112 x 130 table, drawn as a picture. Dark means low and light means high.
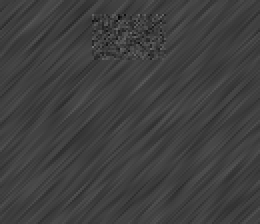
Slope: none. Odd patch: rougher, in the top middle. Mirror symmetry: none. Roughest part: top middle. Grain: diagonal, up to the right. Histogram: heavy tails on both sides. Odd rows or columns: none.
